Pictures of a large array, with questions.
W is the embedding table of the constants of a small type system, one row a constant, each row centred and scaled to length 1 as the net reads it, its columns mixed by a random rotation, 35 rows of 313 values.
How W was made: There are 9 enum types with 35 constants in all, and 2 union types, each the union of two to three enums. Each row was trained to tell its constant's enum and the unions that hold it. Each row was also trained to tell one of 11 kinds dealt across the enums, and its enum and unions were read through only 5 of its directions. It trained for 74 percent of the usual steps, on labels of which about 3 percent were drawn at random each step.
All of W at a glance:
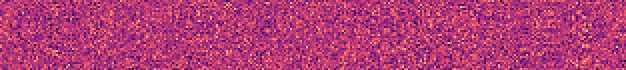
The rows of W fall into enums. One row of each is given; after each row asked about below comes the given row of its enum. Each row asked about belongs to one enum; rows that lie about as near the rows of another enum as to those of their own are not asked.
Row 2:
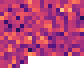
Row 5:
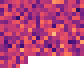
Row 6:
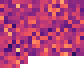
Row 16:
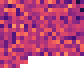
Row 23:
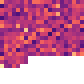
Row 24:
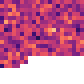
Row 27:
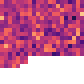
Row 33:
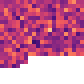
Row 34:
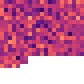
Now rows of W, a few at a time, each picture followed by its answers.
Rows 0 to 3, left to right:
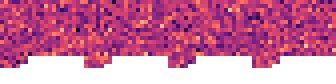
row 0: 24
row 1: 23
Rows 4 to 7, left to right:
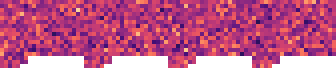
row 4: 2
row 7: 6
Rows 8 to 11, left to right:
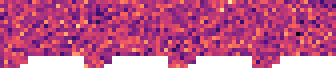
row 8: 23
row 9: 27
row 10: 6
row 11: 16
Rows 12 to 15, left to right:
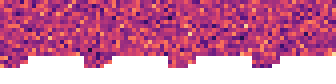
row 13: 16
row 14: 23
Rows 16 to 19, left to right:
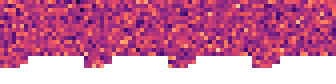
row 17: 6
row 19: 34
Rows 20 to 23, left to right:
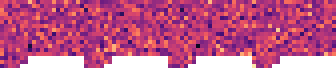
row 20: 2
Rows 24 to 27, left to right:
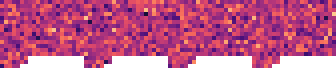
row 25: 2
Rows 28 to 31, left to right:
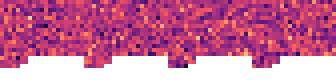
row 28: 34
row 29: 23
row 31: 27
